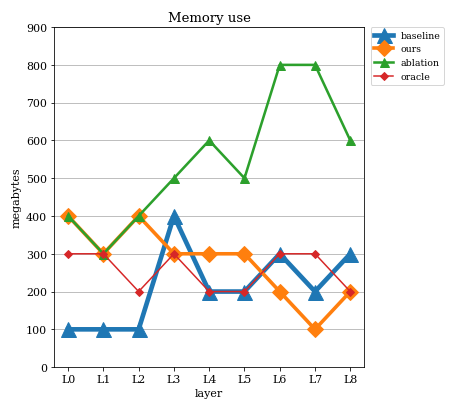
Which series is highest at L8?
ablation
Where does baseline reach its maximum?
L3
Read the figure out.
Title: Memory use
x-axis: layer, ticks L0 L1 L2 L3 L4 L5 L6 L7 L8
y-axis: megabytes, ticks 0 100 200 300 400 500 600 700 800 900
Legend: baseline, ours, ablation, oracle
Values:
baseline: 100 100 100 400 200 200 300 200 300
ours: 400 300 400 300 300 300 200 100 200
ablation: 400 300 400 500 600 500 800 800 600
oracle: 300 300 200 300 200 200 300 300 200
